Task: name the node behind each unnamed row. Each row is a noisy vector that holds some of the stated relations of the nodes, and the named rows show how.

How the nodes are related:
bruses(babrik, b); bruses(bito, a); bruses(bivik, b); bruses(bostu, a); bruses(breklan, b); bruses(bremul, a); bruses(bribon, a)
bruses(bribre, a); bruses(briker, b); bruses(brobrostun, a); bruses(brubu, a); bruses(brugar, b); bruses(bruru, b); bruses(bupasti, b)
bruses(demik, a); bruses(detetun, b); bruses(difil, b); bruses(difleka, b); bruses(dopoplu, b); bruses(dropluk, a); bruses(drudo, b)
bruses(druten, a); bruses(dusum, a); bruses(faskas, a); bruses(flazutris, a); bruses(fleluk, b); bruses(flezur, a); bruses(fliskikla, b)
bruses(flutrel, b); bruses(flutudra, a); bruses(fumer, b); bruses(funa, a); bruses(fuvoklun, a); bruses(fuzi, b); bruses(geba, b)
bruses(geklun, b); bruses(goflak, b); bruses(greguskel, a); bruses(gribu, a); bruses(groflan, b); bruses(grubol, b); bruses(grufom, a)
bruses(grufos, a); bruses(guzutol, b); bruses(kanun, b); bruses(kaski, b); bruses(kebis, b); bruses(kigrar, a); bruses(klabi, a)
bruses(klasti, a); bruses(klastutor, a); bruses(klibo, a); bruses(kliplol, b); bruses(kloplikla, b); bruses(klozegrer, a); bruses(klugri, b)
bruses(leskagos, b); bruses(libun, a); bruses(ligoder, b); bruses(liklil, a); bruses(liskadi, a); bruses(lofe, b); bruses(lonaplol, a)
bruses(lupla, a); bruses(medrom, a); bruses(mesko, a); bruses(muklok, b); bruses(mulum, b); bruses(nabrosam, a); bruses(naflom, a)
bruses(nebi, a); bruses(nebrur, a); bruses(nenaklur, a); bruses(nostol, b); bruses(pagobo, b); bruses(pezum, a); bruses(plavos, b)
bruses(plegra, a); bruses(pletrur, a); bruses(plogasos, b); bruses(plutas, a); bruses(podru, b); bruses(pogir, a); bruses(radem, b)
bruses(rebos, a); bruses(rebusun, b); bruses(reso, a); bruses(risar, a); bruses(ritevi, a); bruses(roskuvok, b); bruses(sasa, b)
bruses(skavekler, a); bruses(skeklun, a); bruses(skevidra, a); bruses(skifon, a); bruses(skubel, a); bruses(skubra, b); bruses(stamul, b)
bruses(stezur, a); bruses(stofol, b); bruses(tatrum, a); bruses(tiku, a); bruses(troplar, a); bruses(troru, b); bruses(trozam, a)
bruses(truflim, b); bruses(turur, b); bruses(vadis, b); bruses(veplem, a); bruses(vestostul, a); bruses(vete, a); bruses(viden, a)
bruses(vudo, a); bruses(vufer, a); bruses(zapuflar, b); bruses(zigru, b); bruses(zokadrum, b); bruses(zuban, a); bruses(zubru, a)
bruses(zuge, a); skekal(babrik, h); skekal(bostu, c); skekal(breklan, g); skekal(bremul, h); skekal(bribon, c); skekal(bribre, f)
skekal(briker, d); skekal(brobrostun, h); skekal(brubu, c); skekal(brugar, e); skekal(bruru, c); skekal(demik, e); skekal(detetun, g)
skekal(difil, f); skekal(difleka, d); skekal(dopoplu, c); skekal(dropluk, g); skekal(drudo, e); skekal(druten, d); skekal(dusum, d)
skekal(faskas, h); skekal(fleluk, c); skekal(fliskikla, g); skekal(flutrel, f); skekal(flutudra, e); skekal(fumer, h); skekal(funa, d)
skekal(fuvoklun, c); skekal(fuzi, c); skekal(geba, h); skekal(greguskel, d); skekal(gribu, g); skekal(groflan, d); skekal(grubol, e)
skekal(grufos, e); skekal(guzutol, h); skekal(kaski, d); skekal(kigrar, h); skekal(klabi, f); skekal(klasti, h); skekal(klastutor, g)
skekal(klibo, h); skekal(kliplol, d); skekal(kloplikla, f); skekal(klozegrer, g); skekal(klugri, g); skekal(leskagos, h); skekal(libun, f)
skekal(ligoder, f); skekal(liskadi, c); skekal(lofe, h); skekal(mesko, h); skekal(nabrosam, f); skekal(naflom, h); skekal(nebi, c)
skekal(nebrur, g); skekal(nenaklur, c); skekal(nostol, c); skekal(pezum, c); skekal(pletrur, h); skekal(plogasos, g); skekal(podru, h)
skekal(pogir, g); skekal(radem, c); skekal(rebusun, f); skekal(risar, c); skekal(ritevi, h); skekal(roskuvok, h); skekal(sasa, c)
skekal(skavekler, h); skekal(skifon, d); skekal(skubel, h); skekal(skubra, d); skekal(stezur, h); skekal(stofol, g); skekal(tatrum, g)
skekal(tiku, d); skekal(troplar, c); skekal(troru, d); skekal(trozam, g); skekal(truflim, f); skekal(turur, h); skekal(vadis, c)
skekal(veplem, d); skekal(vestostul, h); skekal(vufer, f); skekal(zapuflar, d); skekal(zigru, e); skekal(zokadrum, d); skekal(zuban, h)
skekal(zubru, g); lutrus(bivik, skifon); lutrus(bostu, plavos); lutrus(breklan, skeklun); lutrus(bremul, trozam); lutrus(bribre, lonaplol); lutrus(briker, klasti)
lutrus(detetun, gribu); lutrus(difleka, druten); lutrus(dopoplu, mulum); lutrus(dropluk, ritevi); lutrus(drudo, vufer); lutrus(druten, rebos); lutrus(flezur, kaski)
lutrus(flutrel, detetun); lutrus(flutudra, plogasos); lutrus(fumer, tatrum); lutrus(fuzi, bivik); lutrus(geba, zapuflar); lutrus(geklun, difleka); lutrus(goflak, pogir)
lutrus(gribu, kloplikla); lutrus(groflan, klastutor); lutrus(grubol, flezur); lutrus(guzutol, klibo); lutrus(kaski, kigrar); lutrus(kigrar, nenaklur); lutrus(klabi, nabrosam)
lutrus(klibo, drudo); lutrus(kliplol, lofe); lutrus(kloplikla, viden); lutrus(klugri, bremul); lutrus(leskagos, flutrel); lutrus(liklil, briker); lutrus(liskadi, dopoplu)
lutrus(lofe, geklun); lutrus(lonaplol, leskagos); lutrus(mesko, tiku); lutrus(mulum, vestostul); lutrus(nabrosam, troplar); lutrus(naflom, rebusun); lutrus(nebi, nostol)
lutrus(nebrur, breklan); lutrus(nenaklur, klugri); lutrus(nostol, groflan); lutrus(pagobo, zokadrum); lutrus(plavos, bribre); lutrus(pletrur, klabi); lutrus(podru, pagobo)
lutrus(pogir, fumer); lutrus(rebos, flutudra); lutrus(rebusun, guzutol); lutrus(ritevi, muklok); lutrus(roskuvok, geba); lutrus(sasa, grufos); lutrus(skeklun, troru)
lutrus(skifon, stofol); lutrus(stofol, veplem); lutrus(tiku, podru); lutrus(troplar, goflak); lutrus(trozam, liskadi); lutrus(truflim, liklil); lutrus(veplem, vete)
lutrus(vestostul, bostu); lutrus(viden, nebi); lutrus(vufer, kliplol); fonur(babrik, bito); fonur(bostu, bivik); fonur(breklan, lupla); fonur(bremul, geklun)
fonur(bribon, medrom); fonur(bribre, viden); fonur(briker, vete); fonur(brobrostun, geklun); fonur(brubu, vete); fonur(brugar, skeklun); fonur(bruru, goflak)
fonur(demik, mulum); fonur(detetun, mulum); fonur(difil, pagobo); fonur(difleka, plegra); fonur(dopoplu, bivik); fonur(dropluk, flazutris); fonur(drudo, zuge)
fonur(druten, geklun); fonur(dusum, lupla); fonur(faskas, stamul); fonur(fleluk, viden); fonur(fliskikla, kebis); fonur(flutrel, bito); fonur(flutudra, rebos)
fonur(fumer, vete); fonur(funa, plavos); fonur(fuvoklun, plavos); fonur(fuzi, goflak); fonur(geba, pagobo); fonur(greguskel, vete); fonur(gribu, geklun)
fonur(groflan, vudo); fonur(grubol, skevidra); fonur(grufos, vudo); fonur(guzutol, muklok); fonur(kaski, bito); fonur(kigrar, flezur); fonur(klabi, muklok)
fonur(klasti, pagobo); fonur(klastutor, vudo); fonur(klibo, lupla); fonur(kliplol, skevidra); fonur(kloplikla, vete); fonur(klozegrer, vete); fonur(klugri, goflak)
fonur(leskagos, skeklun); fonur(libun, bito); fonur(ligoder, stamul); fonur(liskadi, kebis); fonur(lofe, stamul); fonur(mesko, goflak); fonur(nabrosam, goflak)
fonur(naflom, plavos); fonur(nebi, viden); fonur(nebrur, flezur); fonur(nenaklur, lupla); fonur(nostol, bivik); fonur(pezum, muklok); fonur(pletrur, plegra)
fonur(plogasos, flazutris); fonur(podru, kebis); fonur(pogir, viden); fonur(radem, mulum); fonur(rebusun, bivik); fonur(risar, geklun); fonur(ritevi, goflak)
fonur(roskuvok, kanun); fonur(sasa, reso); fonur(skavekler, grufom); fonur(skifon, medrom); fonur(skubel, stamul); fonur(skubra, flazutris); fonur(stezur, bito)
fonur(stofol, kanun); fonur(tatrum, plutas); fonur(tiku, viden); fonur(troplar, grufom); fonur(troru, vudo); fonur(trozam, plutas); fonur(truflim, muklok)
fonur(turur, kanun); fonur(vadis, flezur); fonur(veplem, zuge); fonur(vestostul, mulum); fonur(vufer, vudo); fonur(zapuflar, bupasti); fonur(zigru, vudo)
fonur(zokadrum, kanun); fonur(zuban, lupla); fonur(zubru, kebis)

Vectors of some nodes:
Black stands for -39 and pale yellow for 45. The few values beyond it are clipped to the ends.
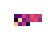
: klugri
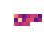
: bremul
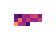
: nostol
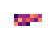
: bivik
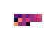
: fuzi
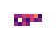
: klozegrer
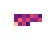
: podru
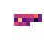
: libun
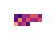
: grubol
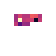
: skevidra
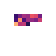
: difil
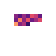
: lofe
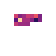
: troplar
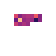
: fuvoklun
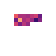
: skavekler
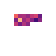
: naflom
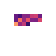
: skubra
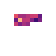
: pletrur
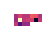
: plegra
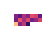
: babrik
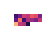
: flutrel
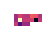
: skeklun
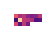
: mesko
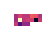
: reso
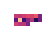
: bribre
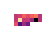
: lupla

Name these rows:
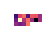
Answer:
vudo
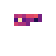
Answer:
klabi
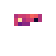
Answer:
viden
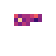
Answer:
flutudra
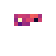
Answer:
flezur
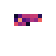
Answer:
kloplikla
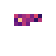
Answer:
greguskel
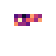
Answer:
geklun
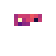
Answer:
lonaplol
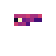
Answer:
nabrosam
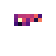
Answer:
vete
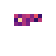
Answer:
brubu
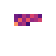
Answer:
leskagos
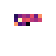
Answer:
goflak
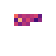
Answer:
kigrar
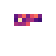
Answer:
klastutor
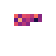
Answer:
nenaklur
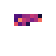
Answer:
fumer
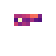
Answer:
tatrum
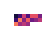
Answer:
zigru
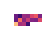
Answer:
fleluk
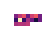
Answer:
vufer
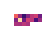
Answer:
druten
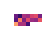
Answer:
dopoplu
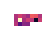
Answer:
rebos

